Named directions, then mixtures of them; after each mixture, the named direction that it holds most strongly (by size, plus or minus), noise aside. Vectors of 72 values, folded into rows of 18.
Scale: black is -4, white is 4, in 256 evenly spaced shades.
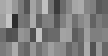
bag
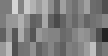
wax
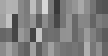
bag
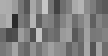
bag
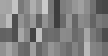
bag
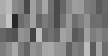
bag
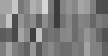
bag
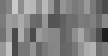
wax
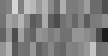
wax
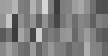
bag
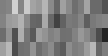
wax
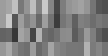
bag
